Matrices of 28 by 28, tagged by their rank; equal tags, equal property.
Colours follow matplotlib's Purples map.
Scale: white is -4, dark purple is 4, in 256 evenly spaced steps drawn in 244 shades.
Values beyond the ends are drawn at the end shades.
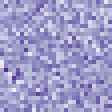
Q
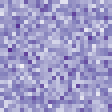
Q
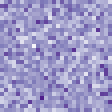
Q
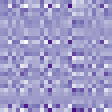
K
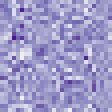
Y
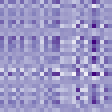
K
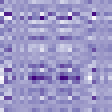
K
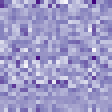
Y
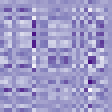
K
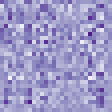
Y
